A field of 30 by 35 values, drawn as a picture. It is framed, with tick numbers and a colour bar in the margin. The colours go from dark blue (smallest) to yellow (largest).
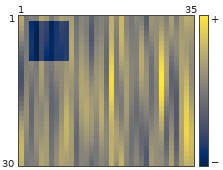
Odd patch: lower, in the top left. Ninth with the lowest average: top left. Grain: streaks running down.
